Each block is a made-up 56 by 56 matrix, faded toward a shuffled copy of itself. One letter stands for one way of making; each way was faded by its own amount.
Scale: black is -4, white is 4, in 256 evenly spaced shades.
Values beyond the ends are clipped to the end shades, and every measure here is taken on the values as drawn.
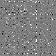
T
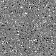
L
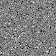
L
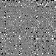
T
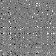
T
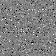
L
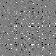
T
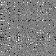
T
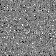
L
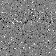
L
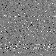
L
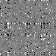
T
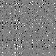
T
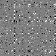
T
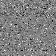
L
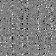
T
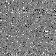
L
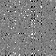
T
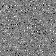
L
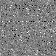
L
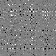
T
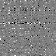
T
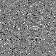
L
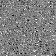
L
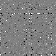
T
